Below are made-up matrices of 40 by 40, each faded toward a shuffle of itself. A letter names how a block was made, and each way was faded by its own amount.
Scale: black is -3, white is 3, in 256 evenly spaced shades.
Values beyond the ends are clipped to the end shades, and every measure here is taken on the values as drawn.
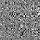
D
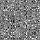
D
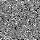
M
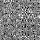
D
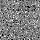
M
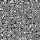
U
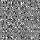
D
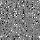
U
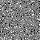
U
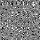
D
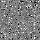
U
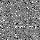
U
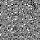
D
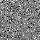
U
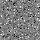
U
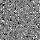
U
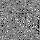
U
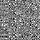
D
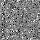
U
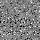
U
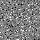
U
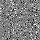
U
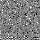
M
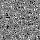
M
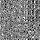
D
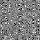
D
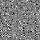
D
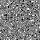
M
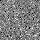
M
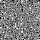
M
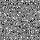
M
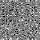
D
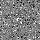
U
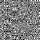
D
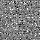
M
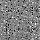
U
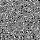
M
